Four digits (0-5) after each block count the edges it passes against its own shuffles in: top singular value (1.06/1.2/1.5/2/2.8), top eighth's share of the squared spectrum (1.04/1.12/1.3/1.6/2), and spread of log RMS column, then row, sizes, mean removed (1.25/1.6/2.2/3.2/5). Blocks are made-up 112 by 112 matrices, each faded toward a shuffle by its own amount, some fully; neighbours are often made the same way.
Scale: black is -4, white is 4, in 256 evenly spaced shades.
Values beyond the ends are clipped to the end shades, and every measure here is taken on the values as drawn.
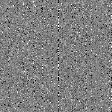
2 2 3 0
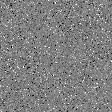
0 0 0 0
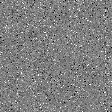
1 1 1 0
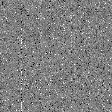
2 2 2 0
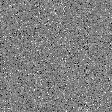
0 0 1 0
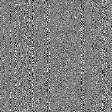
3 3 4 0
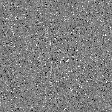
0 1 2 0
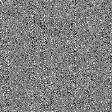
1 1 3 0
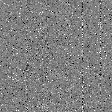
2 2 2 0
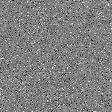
0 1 0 0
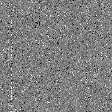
2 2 2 0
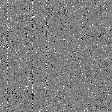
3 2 2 0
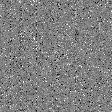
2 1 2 0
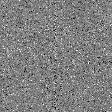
1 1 2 0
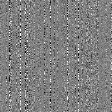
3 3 4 0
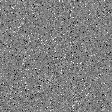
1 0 1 0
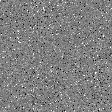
0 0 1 0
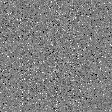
1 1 1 0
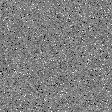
0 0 0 0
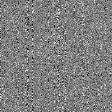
2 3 4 0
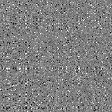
4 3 2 2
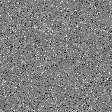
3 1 0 0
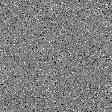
3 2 1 1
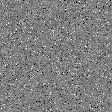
1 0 0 0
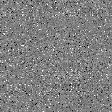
3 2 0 1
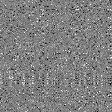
4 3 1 2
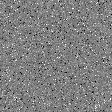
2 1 0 0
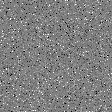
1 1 0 0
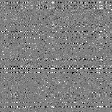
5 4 2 3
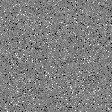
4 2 0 1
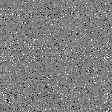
4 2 1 1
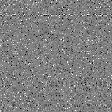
4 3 1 2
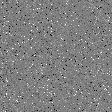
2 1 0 0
